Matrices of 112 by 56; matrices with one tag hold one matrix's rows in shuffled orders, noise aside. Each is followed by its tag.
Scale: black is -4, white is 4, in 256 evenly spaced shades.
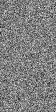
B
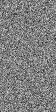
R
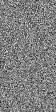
B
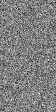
B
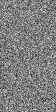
B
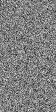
R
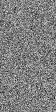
B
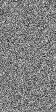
R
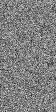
B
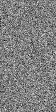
B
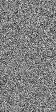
B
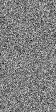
B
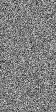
B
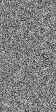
R
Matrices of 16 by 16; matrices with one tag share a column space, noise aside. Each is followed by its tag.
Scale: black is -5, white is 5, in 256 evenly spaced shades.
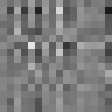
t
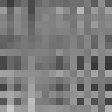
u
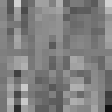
u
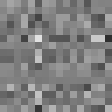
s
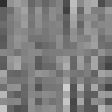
u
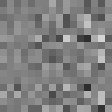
s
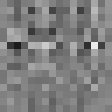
t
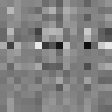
t
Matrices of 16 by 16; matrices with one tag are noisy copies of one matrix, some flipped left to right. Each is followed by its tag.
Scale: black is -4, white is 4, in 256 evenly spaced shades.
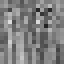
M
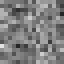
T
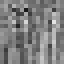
M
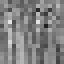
M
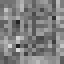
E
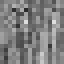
M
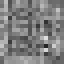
E
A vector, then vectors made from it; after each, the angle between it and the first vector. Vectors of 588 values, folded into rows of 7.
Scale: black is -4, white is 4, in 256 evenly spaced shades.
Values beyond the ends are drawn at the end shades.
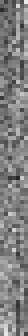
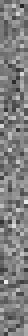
orthogonal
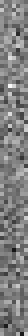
partly opposed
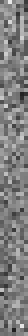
partly opposed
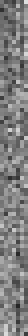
nearly parallel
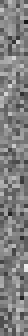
partly opposed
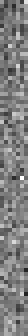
partly aligned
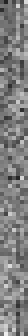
nearly parallel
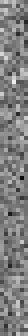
partly opposed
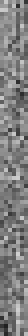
nearly opposite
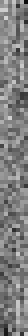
nearly opposite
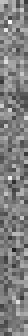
partly opposed
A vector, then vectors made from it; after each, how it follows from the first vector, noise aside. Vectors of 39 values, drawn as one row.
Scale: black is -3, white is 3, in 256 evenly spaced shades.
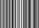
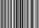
negated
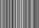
shrunk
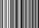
wrapped around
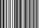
wrapped around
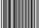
wrapped around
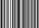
wrapped around
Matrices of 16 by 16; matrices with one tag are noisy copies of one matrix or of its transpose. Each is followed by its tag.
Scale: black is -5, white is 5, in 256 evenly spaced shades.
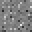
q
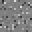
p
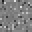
p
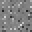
q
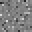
p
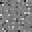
p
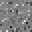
q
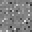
q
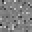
p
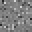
p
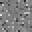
p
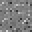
q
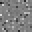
p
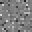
p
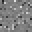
p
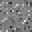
q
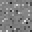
q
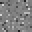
p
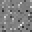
q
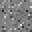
q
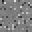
p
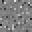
p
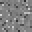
p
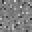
p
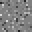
p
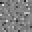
p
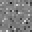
q
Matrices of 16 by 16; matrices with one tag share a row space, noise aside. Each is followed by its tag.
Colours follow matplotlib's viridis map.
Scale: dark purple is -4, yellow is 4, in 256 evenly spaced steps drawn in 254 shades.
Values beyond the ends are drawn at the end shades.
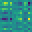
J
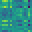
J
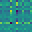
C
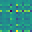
C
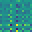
C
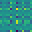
C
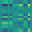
J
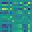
J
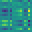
J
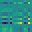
J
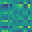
J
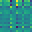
C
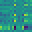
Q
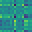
Q
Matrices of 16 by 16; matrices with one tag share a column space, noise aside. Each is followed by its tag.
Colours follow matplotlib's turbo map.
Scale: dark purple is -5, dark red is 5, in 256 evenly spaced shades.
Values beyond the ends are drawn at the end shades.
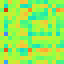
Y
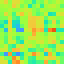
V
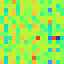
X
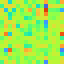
Y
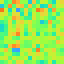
Y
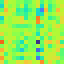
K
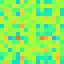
X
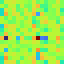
X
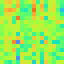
K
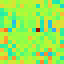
V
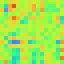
K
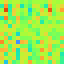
K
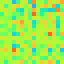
Y
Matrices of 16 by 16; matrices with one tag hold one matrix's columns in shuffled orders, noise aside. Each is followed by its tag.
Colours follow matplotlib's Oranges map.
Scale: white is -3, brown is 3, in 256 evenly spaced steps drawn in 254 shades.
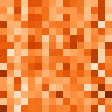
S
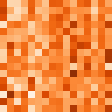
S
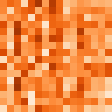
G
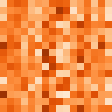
S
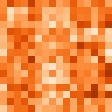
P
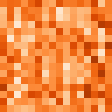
P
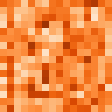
P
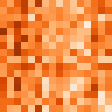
G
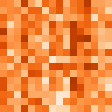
G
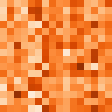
S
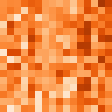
G
